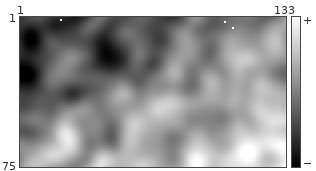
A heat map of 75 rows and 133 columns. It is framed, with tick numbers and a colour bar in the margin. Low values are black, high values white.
The field climbs toward the bottom right. The middle right is the smoothest part. Three lone cells stand out, each far higher than its neighbours. No single row or column stands out from its neighbours. The field is smooth, with broad soft blobs. The ninth with the highest average is the bottom right.
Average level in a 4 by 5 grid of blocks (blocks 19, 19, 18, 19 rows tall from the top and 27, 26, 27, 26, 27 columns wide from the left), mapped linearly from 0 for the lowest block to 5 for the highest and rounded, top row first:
00123
11233
22434
33345
